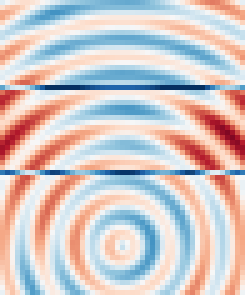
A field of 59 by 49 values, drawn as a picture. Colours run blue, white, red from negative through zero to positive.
No overall slope runs across the table. Rows 18 and 35 stand out from the rest. The histogram is bell-shaped. Concentric rings centre on the bottom middle.
